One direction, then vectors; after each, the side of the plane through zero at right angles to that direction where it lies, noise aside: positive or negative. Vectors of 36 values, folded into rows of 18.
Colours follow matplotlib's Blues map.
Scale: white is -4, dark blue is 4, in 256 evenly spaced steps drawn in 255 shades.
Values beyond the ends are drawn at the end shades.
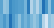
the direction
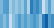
negative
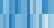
positive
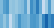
negative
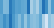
positive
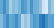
negative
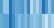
positive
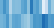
negative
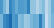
positive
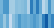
negative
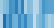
positive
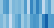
negative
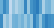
negative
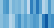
negative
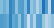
positive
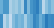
negative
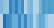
positive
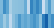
negative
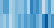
negative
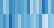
positive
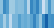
negative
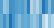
positive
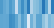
positive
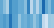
positive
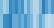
positive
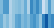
negative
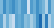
negative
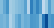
negative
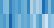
positive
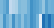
negative
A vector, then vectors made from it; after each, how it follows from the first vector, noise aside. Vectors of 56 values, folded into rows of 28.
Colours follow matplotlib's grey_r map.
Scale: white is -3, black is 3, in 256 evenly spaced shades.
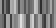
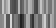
negated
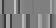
partly zeroed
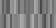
shrunk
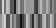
negated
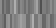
shrunk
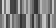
negated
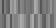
shrunk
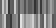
sign-scrambled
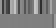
partly zeroed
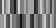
negated
